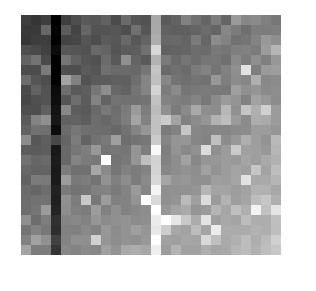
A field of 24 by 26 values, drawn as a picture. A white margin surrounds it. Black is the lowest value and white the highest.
The top left is the ninth with the lowest average. Columns 4 and 14 stand out from the rest. There is an overall slope up to the bottom right. Overall the values sit about 50% of the way up the scale.
